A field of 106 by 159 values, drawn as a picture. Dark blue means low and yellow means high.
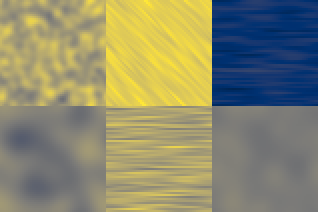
It is made of 2 by 3 panels. Panel 1,1: high, blotchy. Panel 1,2: very high, slanting down to the right, faint in contrast. Panel 1,3: very low, streaked across, faint in contrast. Panel 2,1: middling, smooth. Panel 2,2: high, streaked across. Panel 2,3: middling, smooth, faint in contrast.
